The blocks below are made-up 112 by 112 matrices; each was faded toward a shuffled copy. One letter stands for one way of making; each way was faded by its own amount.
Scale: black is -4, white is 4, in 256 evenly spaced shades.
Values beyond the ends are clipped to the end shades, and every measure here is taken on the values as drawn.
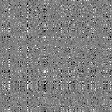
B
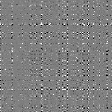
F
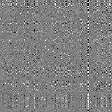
B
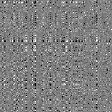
B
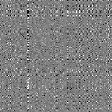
B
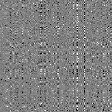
B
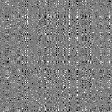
B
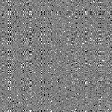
B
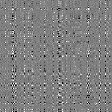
F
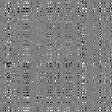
F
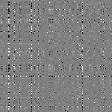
F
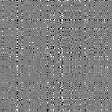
F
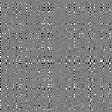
F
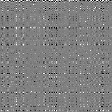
F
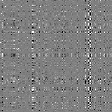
F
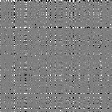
F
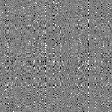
B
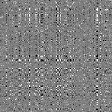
B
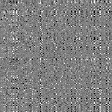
B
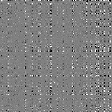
F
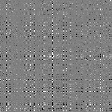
F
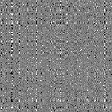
B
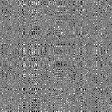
B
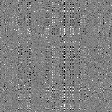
B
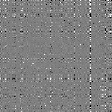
F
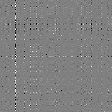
F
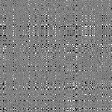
F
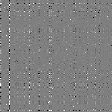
F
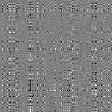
F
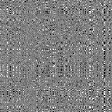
B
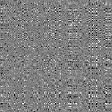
B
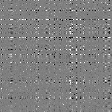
F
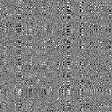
B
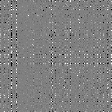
F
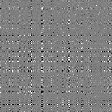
F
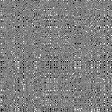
B
